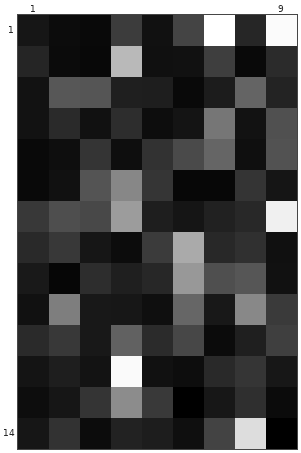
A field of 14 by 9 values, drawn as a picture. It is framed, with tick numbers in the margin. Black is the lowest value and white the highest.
Neither half mirrors the other. On average the colour sits 20% of the way up the scale. The ninth with the highest average is the top right. Values change most from cell to cell in the top right.
